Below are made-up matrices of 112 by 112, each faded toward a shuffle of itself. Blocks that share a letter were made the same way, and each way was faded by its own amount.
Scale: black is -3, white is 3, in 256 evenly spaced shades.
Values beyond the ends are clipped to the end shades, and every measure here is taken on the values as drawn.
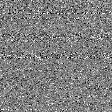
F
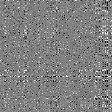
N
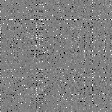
N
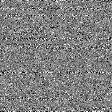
F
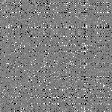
N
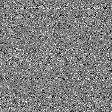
F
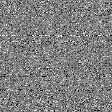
F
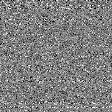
F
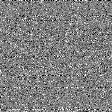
F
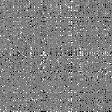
N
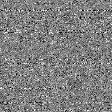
F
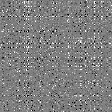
N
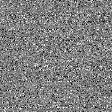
F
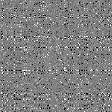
N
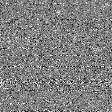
F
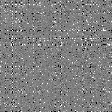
N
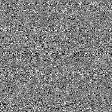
F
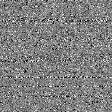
F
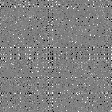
N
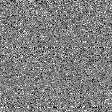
F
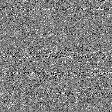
F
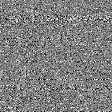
F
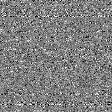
F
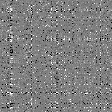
N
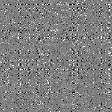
N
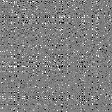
N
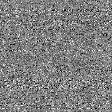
F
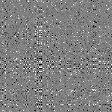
N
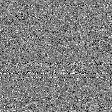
F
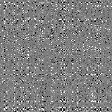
N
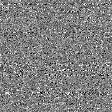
F
